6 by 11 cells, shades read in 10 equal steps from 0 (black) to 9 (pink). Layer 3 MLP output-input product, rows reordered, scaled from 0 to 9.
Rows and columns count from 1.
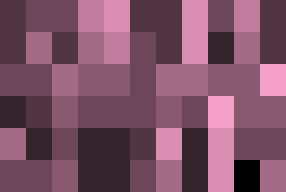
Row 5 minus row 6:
2 -2 -1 0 0 -1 2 0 0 4 -2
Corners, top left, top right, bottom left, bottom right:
3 3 4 6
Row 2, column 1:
3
